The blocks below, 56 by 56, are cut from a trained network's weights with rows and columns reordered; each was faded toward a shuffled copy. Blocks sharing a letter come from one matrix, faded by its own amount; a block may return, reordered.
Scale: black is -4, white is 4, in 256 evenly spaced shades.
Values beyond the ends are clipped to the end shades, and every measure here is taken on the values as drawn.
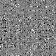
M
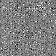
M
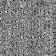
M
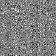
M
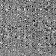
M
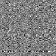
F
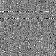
F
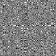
F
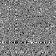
F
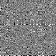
F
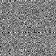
F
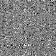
M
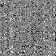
M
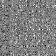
M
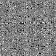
M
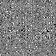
M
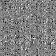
M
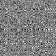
F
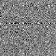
F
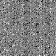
M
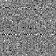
F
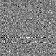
F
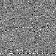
F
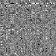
F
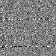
F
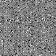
M
